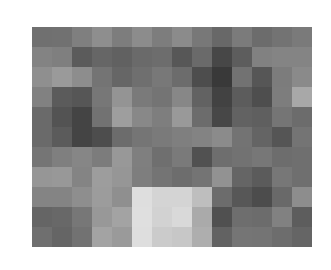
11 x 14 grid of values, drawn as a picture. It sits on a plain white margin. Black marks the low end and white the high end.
Ninth with the highest average: bottom middle. Odd patch: higher, in the bottom middle. Average level on the scale: 50%.
